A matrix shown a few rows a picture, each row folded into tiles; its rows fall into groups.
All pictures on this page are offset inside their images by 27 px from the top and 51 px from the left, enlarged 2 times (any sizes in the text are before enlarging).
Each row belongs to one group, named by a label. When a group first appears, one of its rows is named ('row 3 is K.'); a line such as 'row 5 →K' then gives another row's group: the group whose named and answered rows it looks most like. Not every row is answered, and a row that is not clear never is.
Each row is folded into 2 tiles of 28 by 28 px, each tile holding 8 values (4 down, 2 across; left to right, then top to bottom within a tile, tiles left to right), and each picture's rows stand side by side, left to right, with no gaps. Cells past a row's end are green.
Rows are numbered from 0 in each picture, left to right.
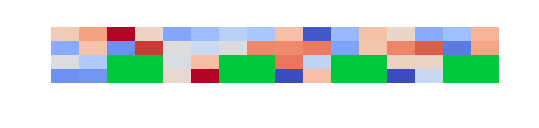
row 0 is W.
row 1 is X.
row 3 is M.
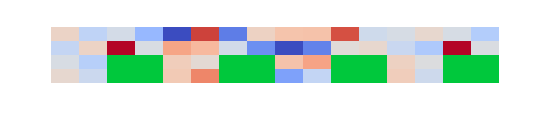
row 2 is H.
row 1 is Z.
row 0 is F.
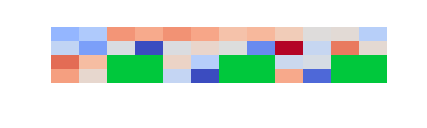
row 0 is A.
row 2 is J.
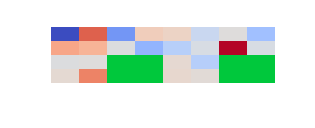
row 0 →Z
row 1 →F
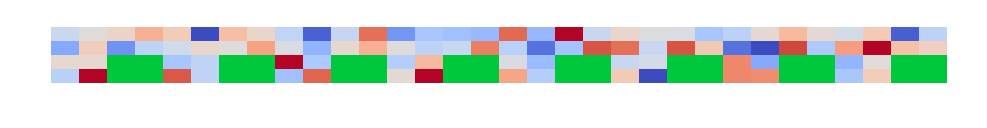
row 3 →X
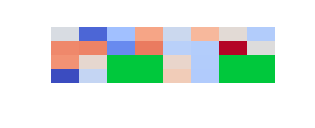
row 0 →M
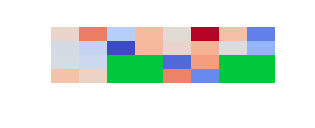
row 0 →W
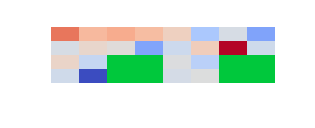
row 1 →F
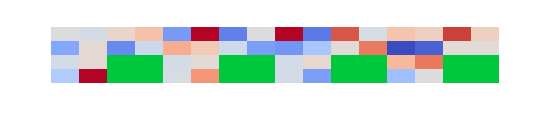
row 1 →Z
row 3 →H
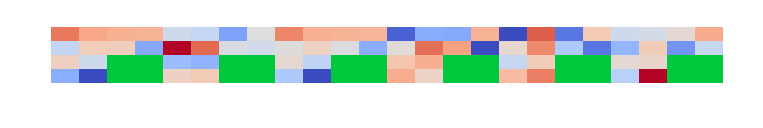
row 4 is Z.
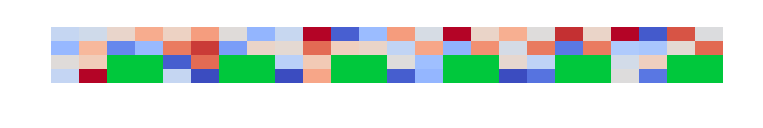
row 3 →W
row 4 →W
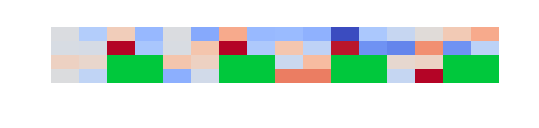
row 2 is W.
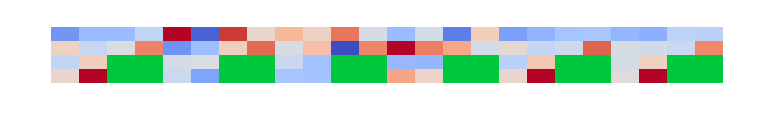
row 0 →X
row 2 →W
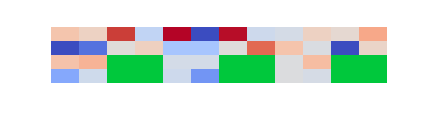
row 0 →H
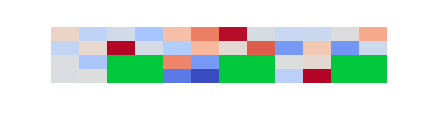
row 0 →F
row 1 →W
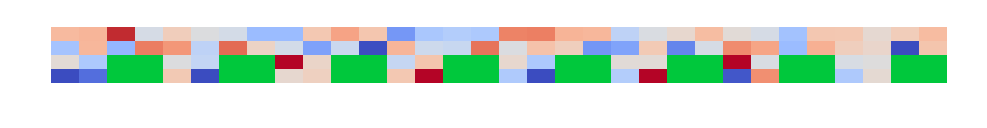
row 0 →W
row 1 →J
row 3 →X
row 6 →M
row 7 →W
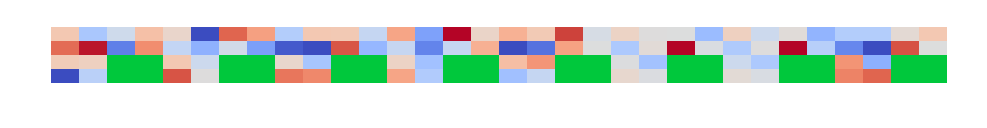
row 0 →M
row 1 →A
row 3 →A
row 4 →H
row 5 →F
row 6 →F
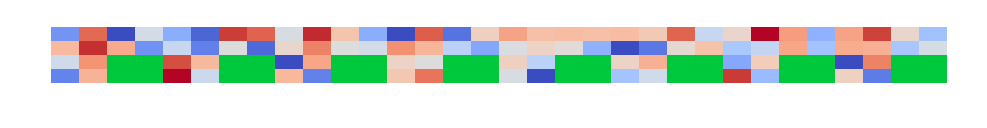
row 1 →A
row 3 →Z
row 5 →H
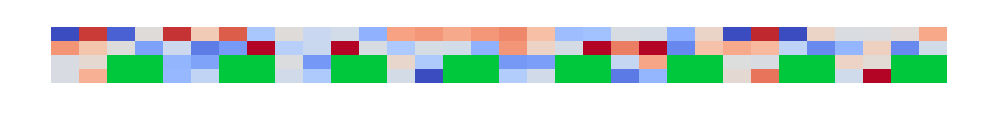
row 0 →Z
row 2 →F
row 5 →M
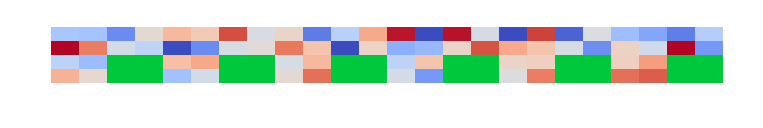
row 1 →H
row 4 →Z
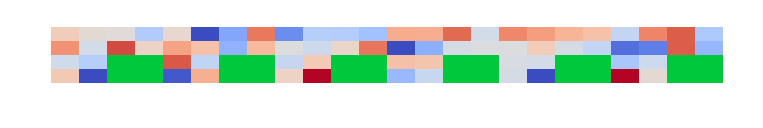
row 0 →J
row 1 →M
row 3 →H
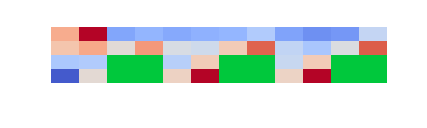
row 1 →X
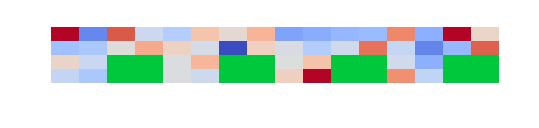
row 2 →X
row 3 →A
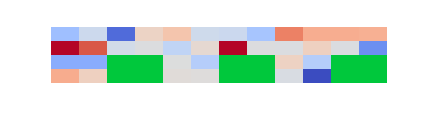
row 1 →F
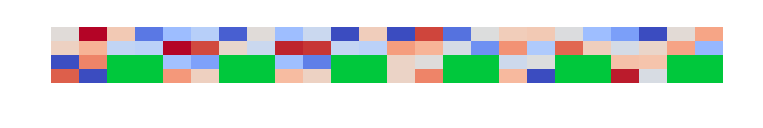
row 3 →Z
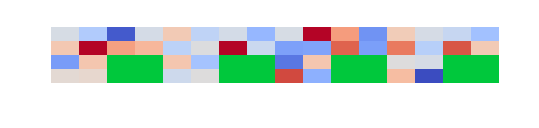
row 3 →J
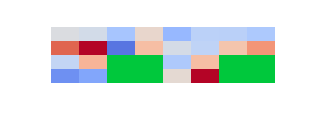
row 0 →M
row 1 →X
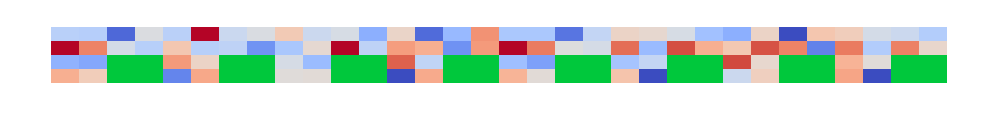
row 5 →J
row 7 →J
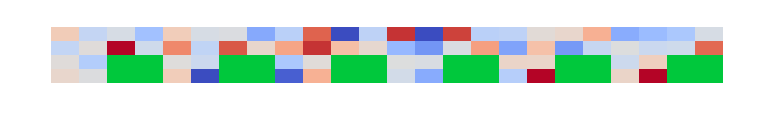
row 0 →F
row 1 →J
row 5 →X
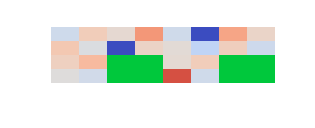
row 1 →A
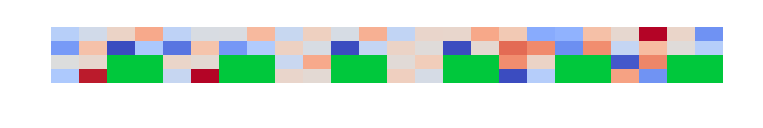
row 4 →M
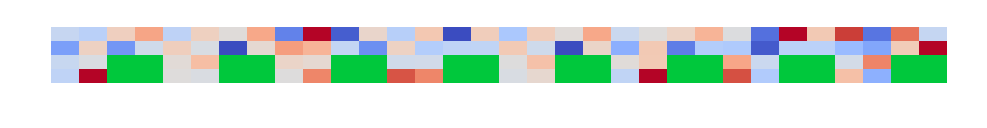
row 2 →Z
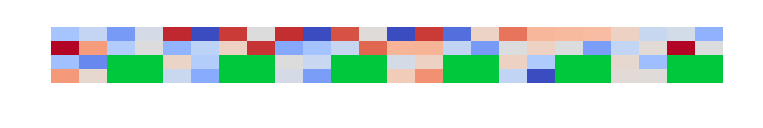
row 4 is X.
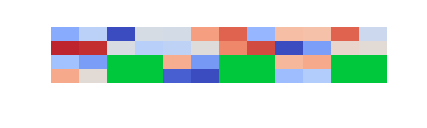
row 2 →H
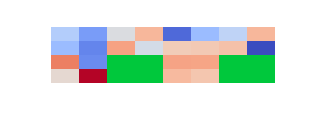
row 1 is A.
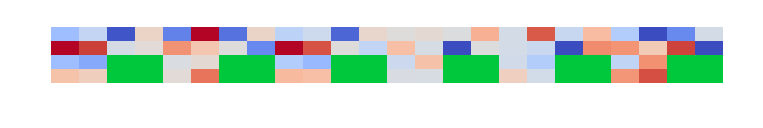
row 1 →Z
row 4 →W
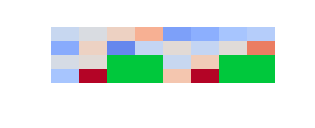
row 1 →X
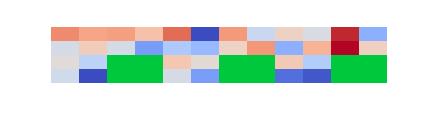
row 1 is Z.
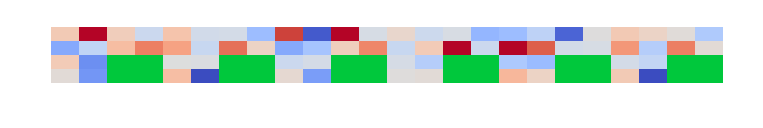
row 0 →W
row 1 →J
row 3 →F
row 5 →J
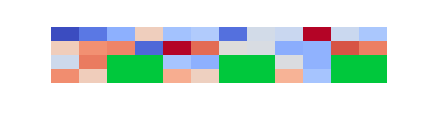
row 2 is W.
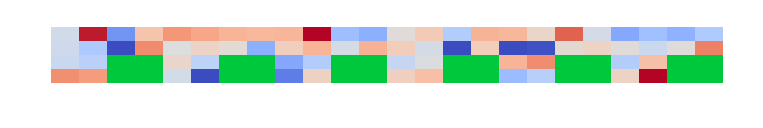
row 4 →H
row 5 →X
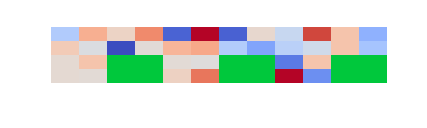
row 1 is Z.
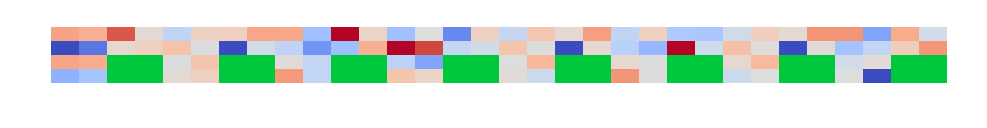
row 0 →H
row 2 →A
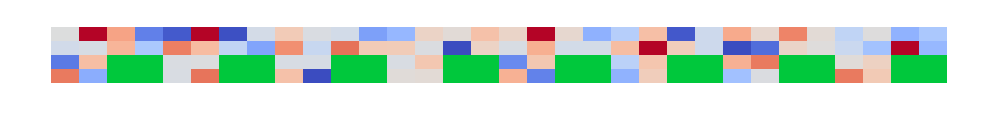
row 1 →Z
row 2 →J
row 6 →H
